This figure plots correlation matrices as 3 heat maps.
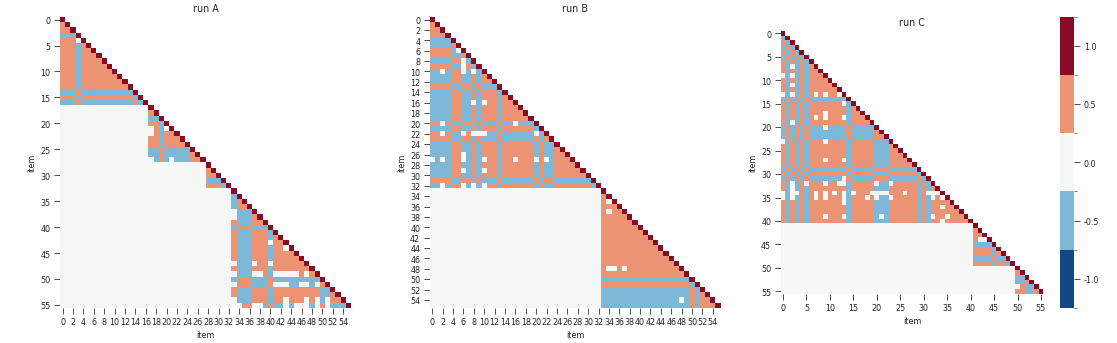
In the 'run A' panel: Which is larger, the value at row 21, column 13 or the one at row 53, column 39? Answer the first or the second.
the second
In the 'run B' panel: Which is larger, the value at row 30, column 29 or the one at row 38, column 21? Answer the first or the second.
the first
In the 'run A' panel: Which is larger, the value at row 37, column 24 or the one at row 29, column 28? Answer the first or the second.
the second
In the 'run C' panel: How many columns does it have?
56
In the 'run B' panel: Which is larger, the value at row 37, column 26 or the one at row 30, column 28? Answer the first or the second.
the second
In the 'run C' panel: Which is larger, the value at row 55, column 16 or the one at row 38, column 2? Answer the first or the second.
the second
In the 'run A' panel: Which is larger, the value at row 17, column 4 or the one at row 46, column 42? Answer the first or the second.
the second
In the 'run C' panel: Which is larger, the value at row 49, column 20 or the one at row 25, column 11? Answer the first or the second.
the second
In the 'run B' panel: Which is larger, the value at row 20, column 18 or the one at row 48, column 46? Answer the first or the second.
the second
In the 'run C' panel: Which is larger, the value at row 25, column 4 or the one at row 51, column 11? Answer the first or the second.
the first
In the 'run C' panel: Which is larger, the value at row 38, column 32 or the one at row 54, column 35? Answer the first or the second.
the first
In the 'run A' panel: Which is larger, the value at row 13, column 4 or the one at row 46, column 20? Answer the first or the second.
the first
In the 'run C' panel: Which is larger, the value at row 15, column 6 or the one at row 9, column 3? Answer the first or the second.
the first
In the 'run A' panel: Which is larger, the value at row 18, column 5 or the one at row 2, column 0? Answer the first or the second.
the second
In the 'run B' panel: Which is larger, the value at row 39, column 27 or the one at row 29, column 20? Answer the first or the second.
the first
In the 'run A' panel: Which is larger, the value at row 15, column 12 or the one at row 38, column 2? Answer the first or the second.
the first
